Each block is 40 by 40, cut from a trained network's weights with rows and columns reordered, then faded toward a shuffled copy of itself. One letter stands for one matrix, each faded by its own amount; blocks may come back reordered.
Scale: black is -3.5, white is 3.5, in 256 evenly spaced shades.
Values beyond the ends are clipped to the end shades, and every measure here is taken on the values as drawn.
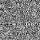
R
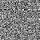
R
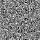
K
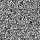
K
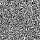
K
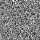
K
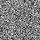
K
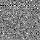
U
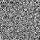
R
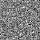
K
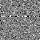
U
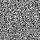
R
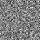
R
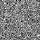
K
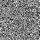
K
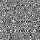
U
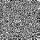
R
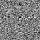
R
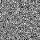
K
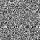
R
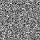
R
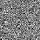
R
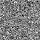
K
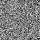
K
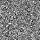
K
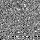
U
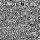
R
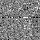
U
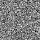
K
